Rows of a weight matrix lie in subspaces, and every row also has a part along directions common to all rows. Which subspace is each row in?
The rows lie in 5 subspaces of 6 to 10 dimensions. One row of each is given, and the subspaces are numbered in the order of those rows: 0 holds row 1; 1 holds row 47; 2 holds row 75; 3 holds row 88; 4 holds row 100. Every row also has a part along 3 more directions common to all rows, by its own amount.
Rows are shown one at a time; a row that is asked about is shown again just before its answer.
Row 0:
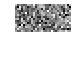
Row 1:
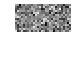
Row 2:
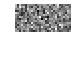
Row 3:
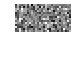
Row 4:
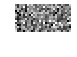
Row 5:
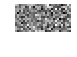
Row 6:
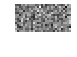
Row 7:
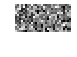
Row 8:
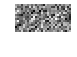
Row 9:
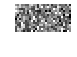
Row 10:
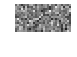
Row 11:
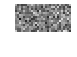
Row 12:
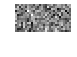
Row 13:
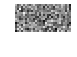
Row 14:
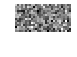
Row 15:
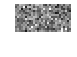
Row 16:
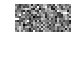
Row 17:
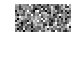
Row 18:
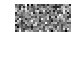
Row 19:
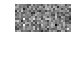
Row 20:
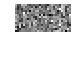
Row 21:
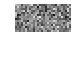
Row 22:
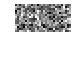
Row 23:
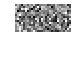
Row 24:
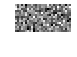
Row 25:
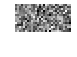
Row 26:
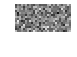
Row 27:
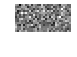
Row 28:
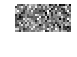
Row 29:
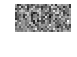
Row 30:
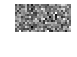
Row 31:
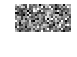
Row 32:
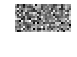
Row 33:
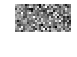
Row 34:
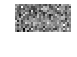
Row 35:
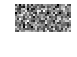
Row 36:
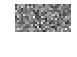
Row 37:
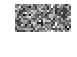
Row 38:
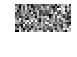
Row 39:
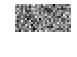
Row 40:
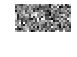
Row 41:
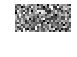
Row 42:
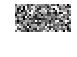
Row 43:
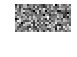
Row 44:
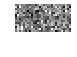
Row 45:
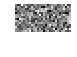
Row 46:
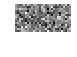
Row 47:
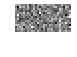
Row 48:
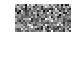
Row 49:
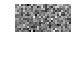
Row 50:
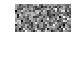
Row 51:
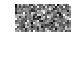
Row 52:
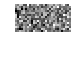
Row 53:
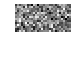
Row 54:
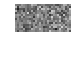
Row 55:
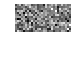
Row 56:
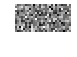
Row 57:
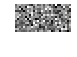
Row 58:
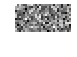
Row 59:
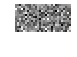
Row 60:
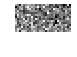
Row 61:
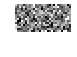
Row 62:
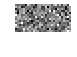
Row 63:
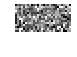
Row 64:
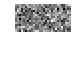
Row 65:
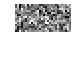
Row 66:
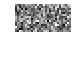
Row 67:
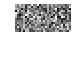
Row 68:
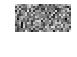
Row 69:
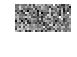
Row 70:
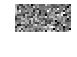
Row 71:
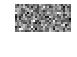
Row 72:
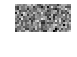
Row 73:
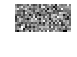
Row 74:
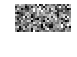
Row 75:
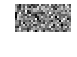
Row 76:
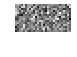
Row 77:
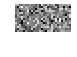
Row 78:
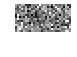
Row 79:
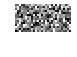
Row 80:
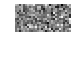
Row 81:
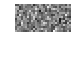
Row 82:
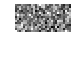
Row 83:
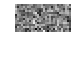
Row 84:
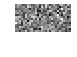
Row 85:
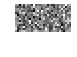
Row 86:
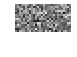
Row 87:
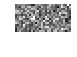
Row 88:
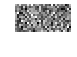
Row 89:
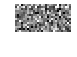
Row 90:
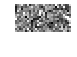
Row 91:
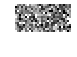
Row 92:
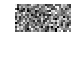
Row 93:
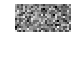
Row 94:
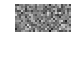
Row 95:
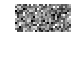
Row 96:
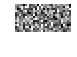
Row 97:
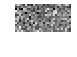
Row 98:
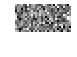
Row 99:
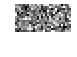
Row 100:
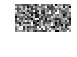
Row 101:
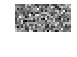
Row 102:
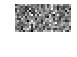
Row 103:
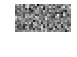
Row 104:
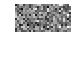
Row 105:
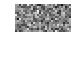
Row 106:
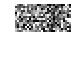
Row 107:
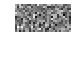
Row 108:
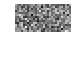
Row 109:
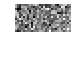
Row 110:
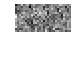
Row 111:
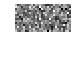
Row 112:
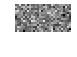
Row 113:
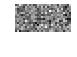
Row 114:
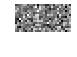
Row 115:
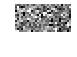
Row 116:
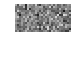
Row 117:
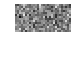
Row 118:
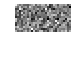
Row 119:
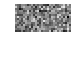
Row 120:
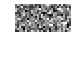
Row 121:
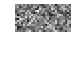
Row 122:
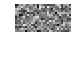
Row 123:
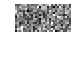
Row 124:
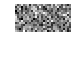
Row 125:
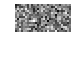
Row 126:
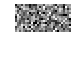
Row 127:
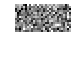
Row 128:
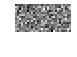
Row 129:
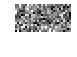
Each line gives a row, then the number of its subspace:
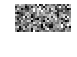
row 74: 2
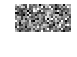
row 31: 2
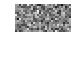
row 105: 0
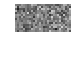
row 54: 1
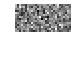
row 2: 4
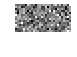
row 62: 0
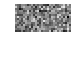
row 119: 1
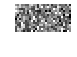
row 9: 1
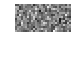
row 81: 1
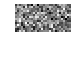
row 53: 2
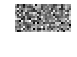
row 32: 3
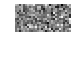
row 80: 0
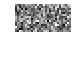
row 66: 0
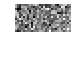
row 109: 1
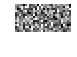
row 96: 2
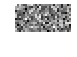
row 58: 4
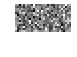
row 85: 3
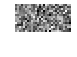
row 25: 2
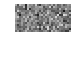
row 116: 2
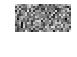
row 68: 1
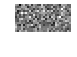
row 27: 3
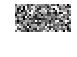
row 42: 0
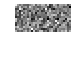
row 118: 1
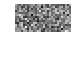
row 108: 2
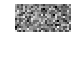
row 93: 0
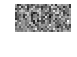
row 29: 4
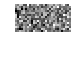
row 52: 0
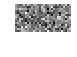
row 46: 3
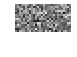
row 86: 2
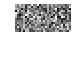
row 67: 2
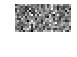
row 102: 3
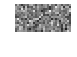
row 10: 4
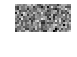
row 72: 1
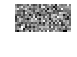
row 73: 3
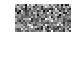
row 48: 0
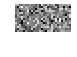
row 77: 1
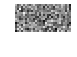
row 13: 1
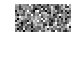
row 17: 1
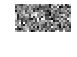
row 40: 2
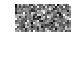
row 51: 4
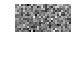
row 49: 0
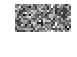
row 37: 3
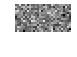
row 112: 3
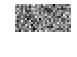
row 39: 3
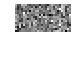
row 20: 1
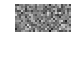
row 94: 0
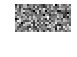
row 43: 4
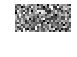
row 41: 1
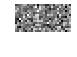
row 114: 2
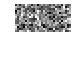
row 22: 2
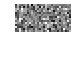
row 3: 1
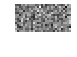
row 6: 2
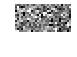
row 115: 1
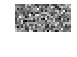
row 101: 2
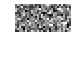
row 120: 1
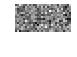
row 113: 0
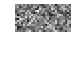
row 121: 4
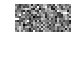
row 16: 4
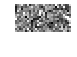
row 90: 4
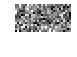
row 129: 0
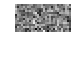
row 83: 4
